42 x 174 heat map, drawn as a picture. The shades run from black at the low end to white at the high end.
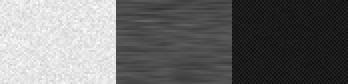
It is made of 1 by 3 panels. Panel 1,1: very high, fine-grained, faint in contrast. Panel 1,2: low, streaked across, faint in contrast. Panel 1,3: very low, checkered, faint in contrast.
